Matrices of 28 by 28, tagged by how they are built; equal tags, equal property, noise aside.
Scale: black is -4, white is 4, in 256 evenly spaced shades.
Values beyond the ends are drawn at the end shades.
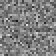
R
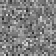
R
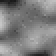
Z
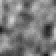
Z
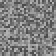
R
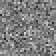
R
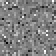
R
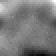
Z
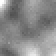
Z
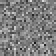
R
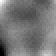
Z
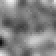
Z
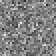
R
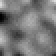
Z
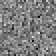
R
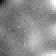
Z
